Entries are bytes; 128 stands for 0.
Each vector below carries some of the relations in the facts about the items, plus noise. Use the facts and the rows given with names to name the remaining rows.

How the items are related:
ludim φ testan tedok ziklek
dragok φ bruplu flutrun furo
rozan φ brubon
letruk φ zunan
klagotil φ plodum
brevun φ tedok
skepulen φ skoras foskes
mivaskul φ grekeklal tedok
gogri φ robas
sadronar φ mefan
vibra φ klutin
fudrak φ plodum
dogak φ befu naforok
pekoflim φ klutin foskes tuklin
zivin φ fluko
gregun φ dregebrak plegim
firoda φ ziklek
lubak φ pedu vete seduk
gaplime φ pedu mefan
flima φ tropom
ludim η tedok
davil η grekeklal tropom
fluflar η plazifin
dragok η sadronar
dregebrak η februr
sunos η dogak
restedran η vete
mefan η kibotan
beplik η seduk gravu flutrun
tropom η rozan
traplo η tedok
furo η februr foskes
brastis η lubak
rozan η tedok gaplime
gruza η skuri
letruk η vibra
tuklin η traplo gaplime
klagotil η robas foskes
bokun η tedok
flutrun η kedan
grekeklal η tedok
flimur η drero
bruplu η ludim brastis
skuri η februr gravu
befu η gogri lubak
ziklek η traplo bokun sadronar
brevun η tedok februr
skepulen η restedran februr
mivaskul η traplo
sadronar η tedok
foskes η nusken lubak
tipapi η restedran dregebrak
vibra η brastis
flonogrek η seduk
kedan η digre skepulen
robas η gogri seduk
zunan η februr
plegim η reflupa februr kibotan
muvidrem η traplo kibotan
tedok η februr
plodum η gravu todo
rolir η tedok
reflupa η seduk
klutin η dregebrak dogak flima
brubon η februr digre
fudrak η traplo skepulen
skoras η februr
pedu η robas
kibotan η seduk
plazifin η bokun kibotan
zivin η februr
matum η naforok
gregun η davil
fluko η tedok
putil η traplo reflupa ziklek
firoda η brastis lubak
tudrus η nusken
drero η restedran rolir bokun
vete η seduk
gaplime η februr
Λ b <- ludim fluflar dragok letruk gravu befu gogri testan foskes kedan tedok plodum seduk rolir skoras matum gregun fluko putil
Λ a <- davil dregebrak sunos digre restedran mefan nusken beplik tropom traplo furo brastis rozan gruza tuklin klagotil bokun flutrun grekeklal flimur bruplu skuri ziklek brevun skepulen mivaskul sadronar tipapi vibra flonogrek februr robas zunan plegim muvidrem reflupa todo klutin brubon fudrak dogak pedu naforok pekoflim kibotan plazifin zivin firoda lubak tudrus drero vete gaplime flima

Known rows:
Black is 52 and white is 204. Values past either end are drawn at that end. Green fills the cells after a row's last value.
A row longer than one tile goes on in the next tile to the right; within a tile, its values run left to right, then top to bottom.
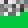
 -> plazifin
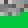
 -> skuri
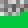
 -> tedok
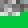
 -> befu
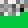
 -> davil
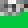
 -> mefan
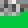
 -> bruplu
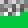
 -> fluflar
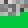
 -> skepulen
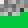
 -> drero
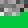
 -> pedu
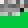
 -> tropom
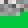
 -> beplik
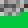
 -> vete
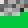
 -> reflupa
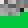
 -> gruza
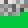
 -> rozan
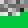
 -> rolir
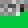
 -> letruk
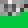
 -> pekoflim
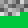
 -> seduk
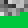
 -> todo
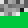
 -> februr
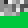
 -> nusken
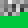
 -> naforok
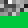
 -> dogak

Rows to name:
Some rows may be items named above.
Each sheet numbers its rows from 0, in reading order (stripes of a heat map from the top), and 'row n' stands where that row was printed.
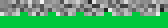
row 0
ludim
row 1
flimur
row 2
gravu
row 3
flima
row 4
plodum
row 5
letruk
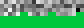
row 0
fluflar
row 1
todo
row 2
vibra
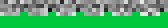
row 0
foskes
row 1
vibra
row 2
lubak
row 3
letruk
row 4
putil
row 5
rolir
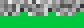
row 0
naforok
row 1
digre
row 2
vete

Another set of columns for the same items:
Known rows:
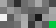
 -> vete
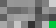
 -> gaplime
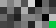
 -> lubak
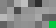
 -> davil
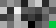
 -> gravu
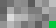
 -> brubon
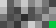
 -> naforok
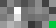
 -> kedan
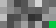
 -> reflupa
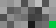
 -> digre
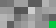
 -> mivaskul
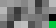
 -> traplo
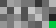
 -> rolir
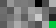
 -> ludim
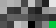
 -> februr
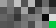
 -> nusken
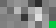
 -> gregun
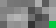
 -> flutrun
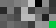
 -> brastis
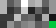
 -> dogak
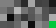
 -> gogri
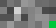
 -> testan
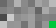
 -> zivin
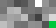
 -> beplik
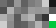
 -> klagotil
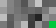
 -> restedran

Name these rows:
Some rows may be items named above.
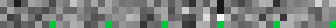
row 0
robas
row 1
dregebrak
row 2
flutrun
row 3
befu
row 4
pedu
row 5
gruza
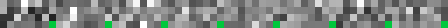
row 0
dogak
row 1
plodum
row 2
klutin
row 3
skoras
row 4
flimur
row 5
skuri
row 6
flima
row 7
fluflar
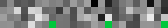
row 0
putil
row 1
vibra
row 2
letruk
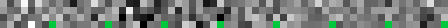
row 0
sunos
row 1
flonogrek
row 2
seduk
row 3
tedok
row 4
tudrus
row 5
skuri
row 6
pekoflim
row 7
todo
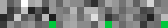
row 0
dogak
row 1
fluko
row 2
todo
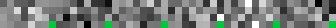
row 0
putil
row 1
gogri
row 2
digre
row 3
firoda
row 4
sunos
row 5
foskes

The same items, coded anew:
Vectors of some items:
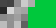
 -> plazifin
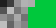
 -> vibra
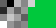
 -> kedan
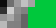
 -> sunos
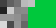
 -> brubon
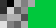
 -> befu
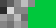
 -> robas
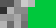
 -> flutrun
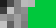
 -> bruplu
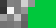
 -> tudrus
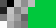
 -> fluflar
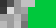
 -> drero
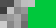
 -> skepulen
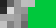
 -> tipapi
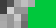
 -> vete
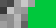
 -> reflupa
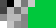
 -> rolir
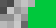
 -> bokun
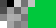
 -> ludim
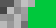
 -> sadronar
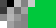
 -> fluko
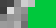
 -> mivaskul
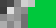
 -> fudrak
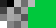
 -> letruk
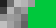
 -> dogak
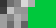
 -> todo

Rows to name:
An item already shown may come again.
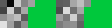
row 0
foskes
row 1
nusken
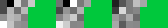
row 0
rolir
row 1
seduk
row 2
firoda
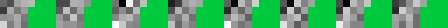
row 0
digre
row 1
lubak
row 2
tedok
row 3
vibra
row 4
kedan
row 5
foskes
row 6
putil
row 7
flonogrek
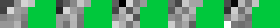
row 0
mivaskul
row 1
flonogrek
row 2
gogri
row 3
februr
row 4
skoras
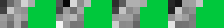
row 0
todo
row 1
gravu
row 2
dregebrak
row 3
plodum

